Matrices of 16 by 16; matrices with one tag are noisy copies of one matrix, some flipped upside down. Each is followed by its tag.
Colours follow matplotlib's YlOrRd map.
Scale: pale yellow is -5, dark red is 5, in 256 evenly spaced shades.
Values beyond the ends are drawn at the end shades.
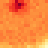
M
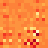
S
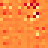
S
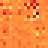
S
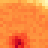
M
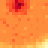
M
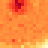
M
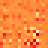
S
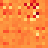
S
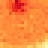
M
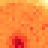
M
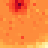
M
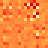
S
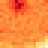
M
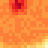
M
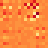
S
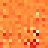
S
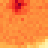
M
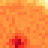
M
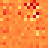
S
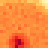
M
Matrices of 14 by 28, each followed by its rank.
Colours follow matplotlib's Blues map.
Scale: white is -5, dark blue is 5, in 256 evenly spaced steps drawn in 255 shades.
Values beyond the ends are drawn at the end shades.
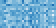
three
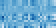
two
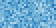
full rank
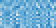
three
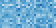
three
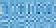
three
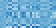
two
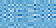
two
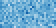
full rank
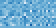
three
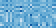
three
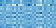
two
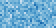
full rank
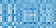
two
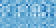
three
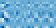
two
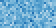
full rank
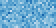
full rank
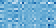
two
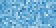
full rank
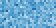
full rank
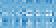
two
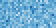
full rank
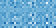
three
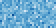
full rank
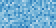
full rank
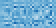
three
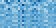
three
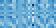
two
